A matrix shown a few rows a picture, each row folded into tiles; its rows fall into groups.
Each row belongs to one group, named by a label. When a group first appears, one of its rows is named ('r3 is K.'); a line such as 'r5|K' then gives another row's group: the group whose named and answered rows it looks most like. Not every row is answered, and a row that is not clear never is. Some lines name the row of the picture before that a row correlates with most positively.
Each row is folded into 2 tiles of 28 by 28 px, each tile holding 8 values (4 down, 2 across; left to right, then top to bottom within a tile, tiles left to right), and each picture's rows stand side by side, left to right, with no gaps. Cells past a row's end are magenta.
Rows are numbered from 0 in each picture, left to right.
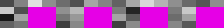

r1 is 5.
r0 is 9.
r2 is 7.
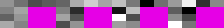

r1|7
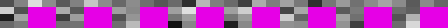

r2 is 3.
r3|5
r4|5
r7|3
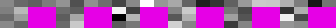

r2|9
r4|7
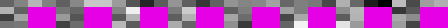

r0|9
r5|3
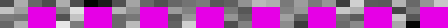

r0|3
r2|3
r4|7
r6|3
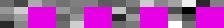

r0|5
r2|9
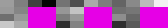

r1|5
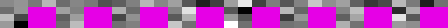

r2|9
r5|9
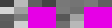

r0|3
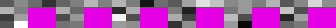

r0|3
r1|9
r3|7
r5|9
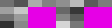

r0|5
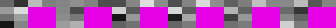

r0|5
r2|9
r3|9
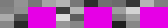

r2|5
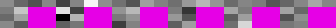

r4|3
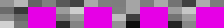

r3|5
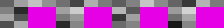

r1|5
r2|9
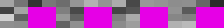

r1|7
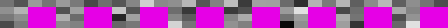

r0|5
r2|9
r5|5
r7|3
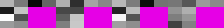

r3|5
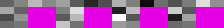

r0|9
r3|9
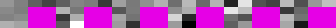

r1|3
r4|3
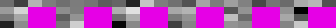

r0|5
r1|3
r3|5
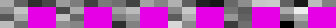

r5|5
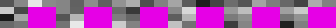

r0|9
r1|3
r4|5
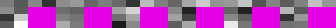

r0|3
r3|7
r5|9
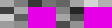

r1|7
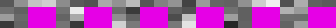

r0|7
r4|7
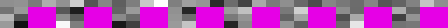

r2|7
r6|3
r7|9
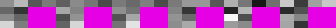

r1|3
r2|3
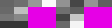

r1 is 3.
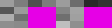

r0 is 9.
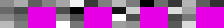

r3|3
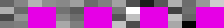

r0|9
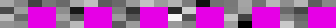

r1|7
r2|7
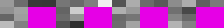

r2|3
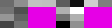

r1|5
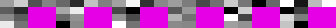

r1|5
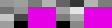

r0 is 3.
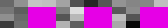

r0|7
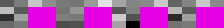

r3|9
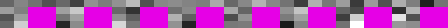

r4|9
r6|3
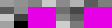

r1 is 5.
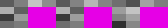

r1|9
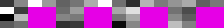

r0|9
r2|5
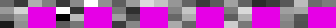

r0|5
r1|9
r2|7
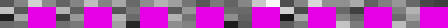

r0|9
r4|7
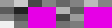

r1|9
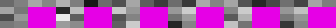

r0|9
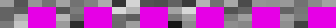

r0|3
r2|3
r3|5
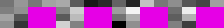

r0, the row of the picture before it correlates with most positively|1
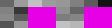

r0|7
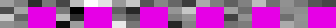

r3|5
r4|9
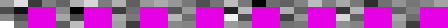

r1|7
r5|9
